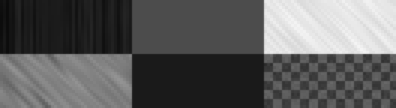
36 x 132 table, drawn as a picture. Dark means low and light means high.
The table splits into 2 rows of 3 panels. Panel 1,1: very low, streaked downward, faint in contrast. Panel 1,2: low, flat. Panel 1,3: very high, slanting down to the right, faint in contrast. Panel 2,1: middling, slanting down to the right, faint in contrast. Panel 2,2: very low, flat. Panel 2,3: low, checkered.
